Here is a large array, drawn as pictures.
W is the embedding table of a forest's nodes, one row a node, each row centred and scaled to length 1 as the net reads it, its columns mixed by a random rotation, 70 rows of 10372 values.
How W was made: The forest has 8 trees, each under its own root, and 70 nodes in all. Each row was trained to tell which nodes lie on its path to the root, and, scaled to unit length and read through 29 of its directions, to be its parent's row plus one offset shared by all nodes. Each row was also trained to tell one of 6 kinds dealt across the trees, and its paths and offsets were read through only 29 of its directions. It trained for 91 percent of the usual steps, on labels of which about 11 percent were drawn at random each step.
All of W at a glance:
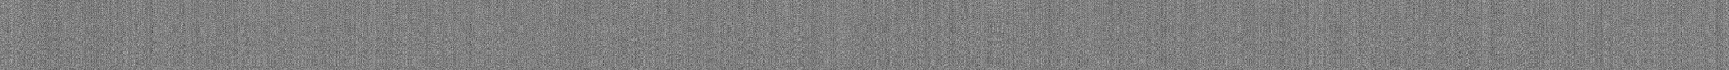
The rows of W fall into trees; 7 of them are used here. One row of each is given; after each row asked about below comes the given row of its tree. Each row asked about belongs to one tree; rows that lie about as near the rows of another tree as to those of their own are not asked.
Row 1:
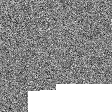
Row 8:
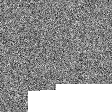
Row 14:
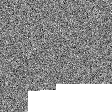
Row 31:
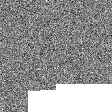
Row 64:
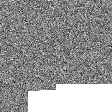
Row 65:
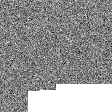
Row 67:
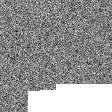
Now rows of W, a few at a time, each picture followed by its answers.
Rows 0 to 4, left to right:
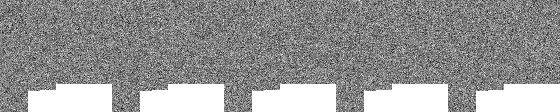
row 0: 31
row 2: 65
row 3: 14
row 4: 8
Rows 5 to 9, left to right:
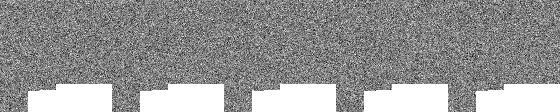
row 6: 64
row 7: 14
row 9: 1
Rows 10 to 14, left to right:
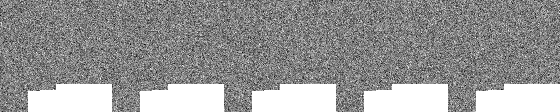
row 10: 8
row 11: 1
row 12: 8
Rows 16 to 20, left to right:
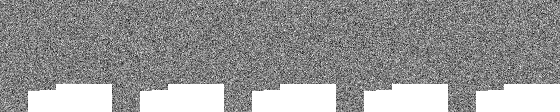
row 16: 65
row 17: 1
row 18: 65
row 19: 67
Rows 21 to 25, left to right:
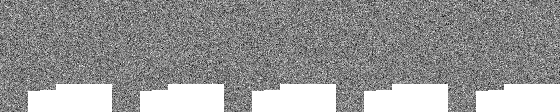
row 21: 14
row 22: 1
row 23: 67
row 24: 67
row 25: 8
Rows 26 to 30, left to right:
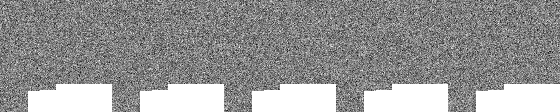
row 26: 1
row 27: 31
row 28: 8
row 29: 31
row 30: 14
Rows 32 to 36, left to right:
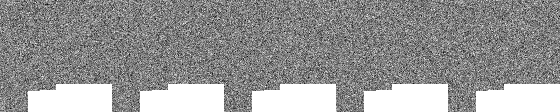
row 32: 1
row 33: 64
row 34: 1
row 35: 8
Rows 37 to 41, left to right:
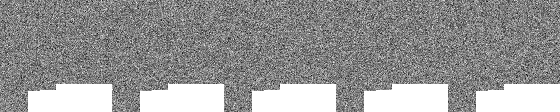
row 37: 65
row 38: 65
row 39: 14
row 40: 14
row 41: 1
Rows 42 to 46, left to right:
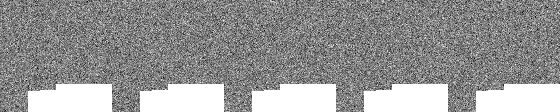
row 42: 8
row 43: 1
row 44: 67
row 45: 8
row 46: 14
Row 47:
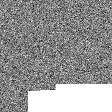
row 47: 64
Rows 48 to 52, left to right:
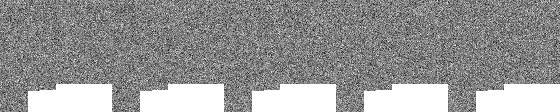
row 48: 1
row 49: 31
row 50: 14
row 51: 65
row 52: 65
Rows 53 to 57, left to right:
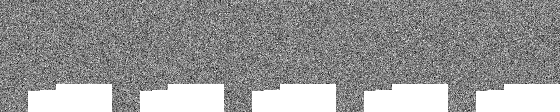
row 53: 14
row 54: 8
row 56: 65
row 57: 65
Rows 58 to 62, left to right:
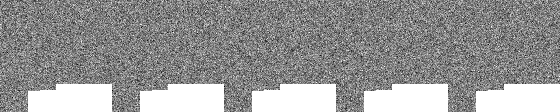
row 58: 31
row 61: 1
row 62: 1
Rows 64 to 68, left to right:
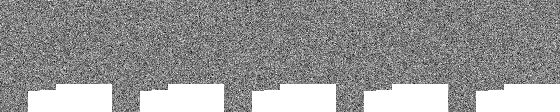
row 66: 8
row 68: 8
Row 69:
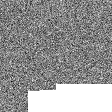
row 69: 65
